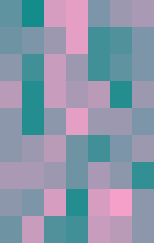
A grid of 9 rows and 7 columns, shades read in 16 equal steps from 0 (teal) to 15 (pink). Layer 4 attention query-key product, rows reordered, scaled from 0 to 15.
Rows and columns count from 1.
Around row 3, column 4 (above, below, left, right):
14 10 12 3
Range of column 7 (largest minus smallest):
8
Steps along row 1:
down up up down up up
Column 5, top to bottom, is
7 3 3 11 9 3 10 13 12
